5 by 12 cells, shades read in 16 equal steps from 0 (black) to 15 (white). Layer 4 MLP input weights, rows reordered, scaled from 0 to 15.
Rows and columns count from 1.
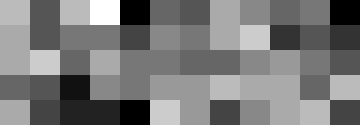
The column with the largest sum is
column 1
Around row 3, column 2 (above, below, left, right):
5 5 10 6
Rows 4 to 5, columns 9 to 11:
10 10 6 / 8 10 11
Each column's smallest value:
6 4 1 2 0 6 5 4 8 3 5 0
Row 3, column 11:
7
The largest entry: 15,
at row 1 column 4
